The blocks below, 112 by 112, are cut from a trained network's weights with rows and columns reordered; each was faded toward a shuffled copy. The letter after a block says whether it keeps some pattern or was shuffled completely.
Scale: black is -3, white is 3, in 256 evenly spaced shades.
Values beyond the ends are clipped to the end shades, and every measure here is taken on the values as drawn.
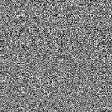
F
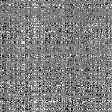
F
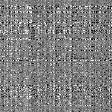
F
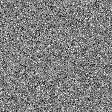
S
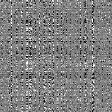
F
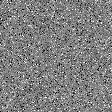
S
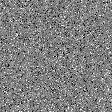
S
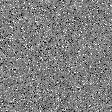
S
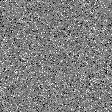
S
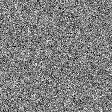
S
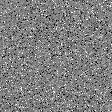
S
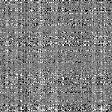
F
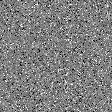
S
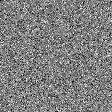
S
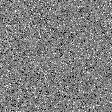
S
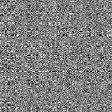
F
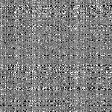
F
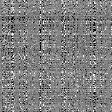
F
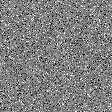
S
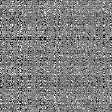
F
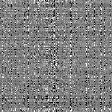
F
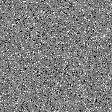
S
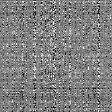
F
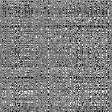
F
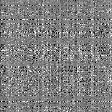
F
